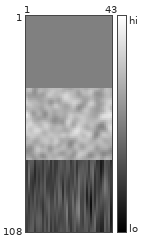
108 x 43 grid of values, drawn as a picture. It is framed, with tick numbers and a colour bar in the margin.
It is made of 3 by 1 panels. Panel 1,1: middling, flat. Panel 2,1: high, blotchy. Panel 3,1: low, streaked downward.
